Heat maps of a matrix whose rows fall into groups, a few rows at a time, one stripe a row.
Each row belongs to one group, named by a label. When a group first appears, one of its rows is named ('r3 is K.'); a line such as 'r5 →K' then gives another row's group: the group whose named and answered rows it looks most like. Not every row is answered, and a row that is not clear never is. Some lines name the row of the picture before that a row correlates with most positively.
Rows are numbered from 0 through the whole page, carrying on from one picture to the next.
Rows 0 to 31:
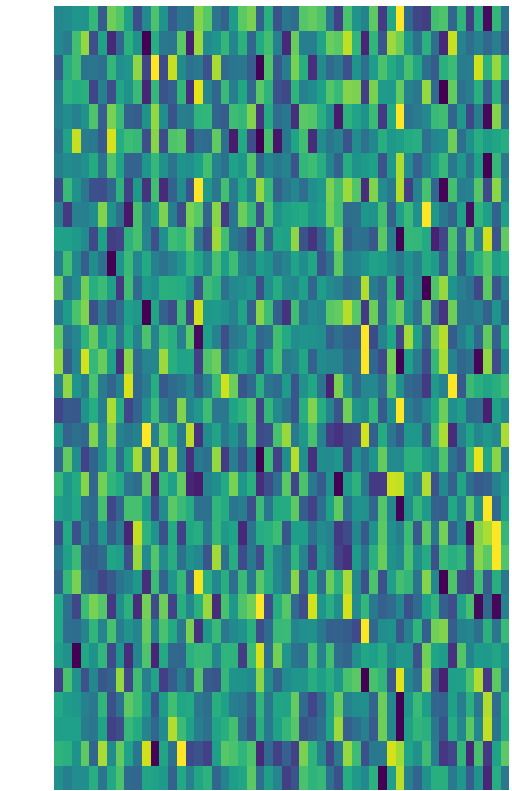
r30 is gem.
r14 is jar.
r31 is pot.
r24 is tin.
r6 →pot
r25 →jar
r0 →pot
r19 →gem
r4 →pot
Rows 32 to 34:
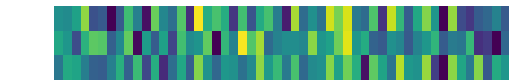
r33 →tin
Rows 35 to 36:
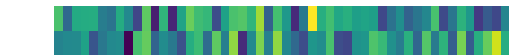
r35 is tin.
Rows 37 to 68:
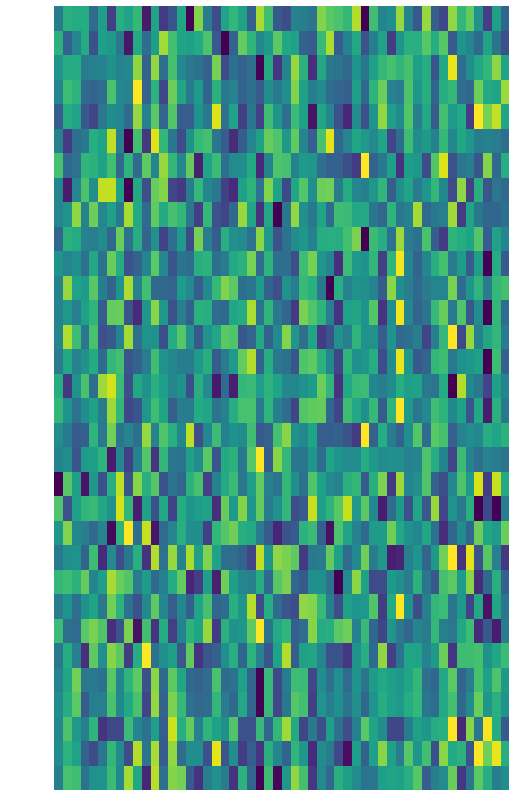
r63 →jar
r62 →tin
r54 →jar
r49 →pot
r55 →tin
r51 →pot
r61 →pot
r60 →gem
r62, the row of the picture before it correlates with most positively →35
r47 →pot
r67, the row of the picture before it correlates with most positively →36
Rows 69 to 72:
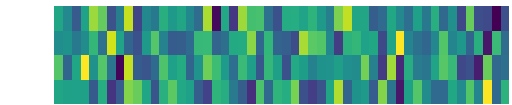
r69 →tin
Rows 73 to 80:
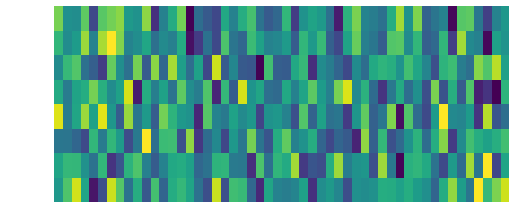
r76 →tin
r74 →gem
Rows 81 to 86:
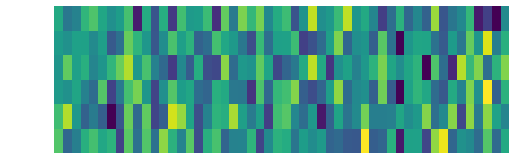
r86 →jar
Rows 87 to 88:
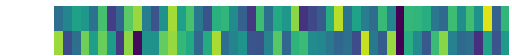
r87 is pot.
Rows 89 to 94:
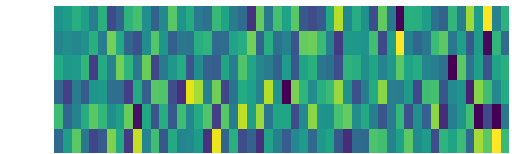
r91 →gem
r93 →tin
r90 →pot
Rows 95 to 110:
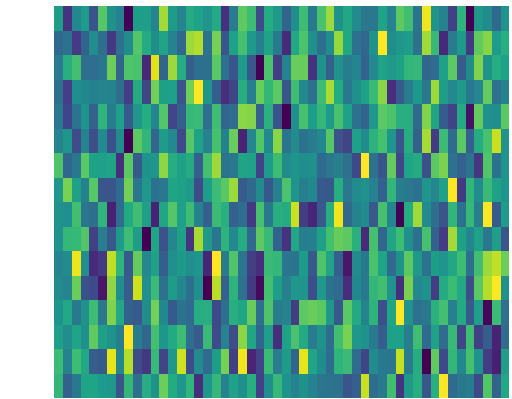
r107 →pot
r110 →jar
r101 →jar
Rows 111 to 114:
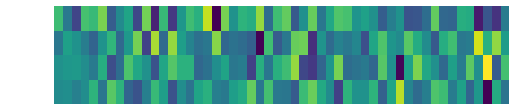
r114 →pot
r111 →tin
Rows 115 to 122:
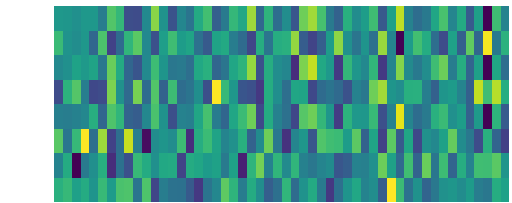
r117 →pot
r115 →pot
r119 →pot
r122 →gem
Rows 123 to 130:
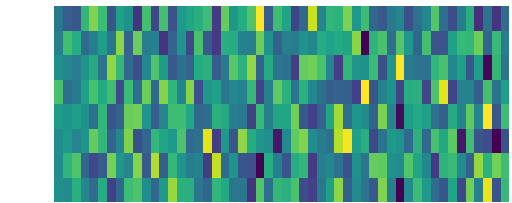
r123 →tin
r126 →jar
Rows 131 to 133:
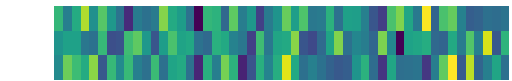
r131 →gem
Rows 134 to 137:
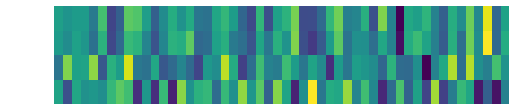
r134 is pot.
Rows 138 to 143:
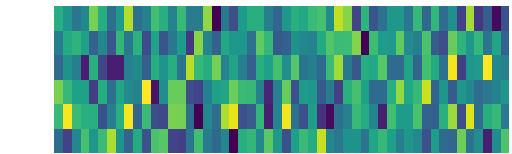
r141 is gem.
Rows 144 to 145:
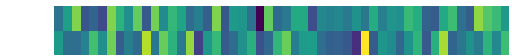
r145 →jar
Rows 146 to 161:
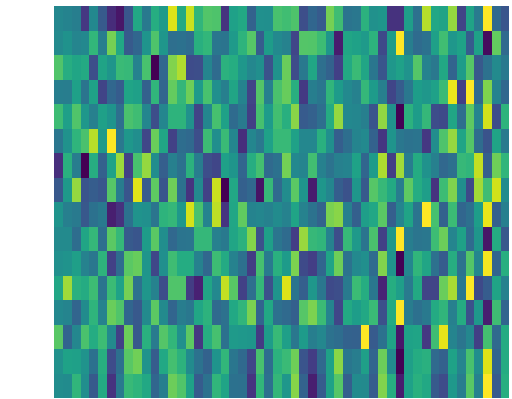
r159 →jar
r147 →pot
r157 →gem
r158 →pot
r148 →gem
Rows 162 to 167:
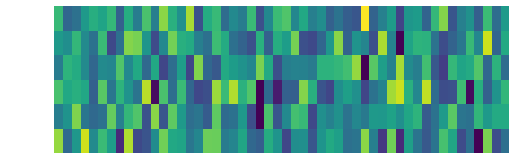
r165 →gem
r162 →jar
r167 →jar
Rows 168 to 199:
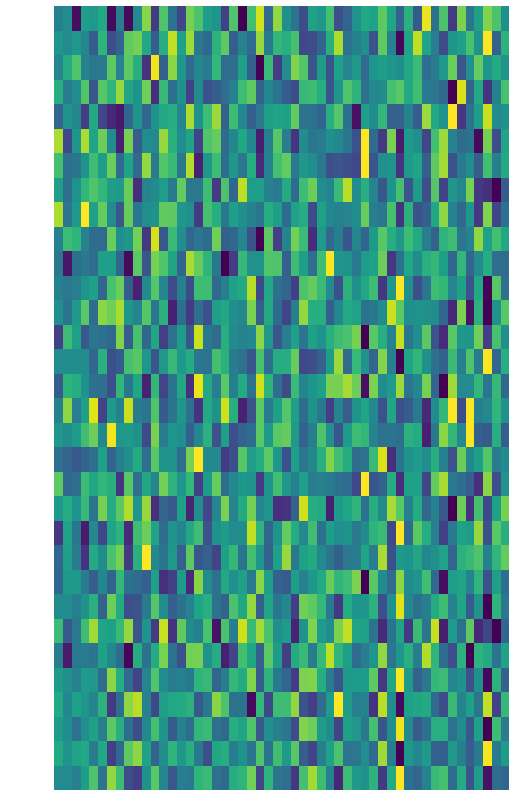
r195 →pot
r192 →pot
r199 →pot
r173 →jar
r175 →tin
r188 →gem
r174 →jar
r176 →jar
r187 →jar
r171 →gem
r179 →pot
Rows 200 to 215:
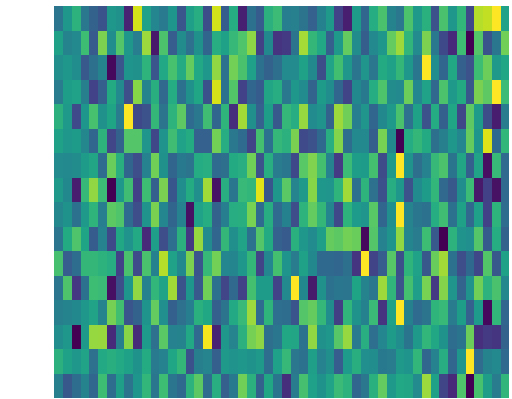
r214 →gem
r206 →pot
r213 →tin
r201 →gem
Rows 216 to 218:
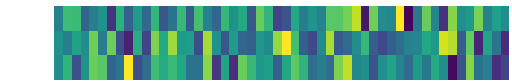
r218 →tin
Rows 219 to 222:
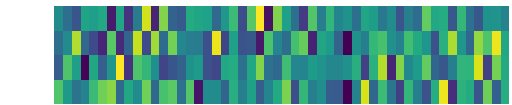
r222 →jar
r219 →tin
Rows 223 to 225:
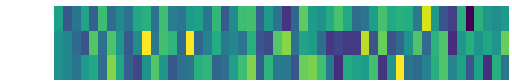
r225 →pot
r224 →jar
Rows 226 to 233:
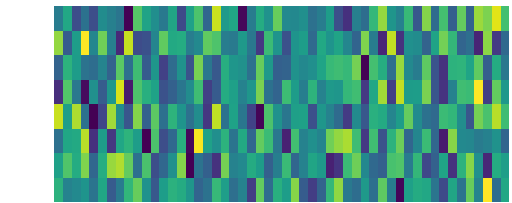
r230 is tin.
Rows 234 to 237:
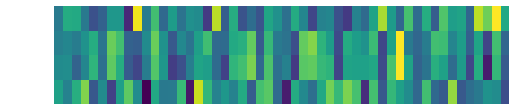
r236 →pot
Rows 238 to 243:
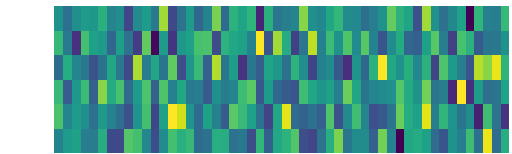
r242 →gem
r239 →tin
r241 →gem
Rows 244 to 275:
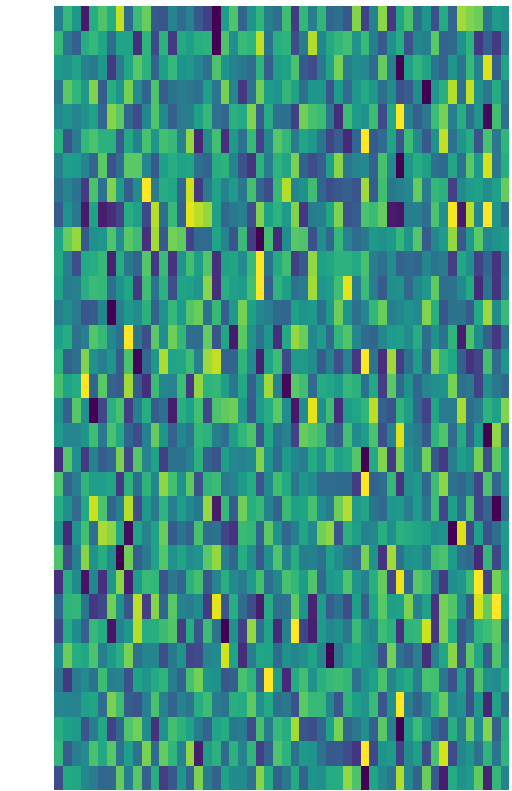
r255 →tin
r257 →tin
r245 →tin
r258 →jar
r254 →tin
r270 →gem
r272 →pot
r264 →tin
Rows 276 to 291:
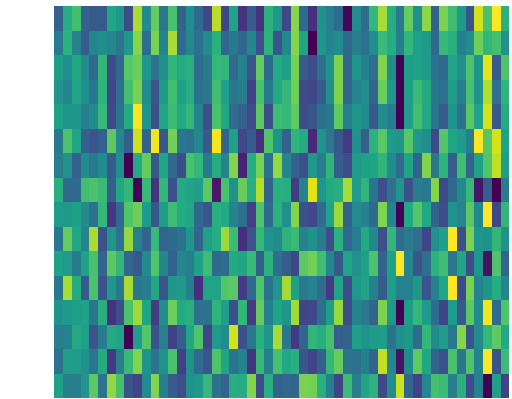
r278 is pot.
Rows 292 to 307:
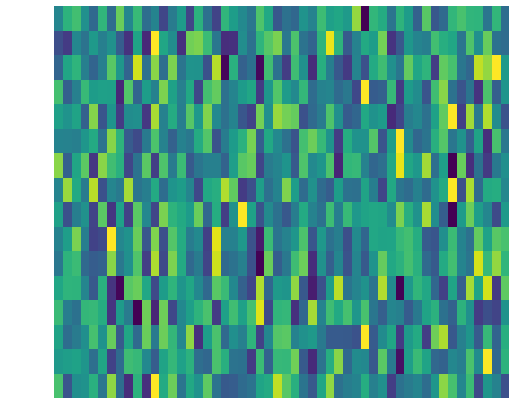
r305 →jar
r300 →gem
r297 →pot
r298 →gem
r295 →jar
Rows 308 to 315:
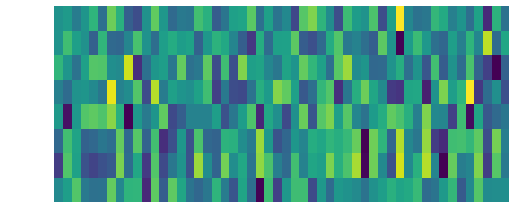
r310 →tin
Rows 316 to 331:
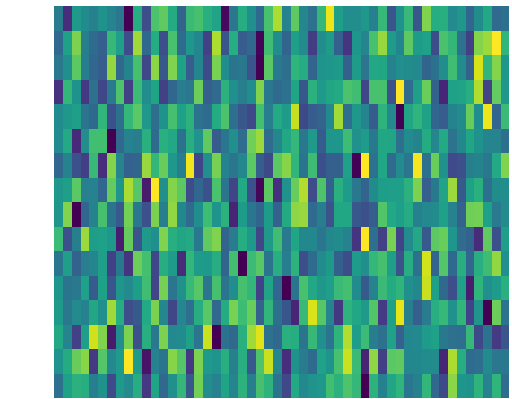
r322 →jar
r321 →tin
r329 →tin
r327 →gem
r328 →pot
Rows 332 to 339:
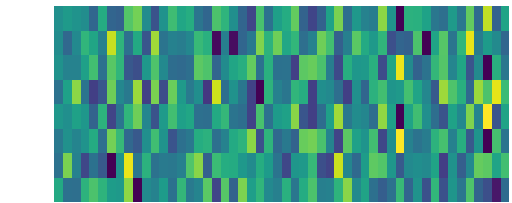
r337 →pot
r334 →pot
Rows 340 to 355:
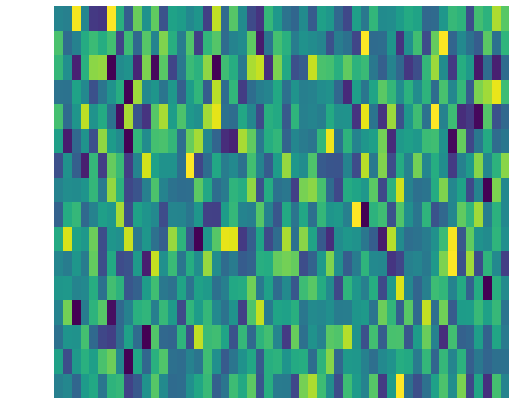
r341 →jar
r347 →pot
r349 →gem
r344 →jar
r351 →pot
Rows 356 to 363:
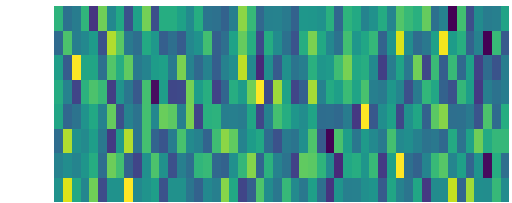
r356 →gem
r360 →jar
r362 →pot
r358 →tin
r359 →tin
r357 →pot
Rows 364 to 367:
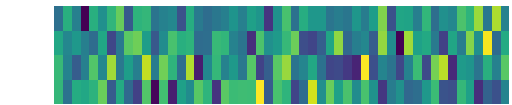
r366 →jar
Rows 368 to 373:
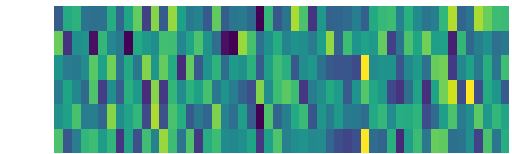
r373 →jar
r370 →jar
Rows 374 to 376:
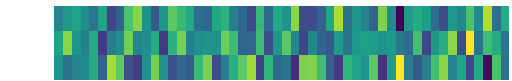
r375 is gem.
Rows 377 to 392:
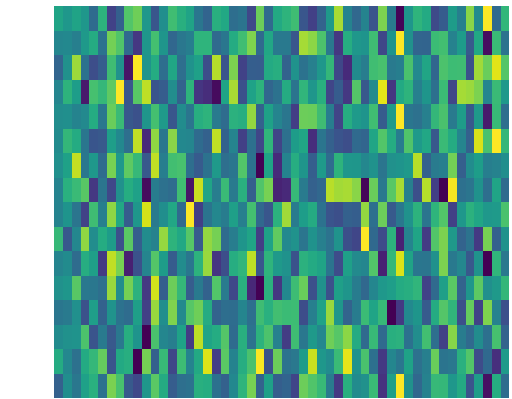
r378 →pot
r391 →tin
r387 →pot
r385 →jar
